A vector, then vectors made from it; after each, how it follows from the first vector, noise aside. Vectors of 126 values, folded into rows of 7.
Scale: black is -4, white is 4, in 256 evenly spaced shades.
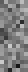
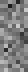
reversed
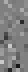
partly zeroed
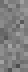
shrunk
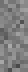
shrunk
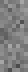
shrunk
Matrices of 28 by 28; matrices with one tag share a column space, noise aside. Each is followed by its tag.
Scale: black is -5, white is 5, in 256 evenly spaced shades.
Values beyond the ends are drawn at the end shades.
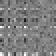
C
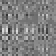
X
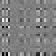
C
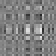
X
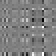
C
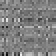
C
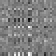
C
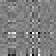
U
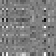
C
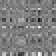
C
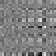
C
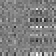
C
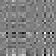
U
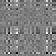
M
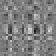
X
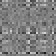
M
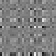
C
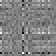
M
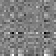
U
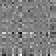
U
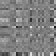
C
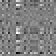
M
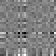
U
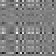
M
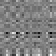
U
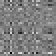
M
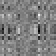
X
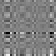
U
